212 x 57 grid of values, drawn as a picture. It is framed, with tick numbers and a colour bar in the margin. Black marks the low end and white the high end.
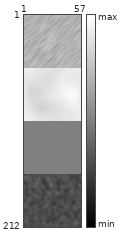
It is made of 4 by 1 panels. Panel 1,1: high, slanting up to the right, faint in contrast. Panel 2,1: very high, smooth, faint in contrast. Panel 3,1: middling, flat. Panel 4,1: low, blotchy, faint in contrast.
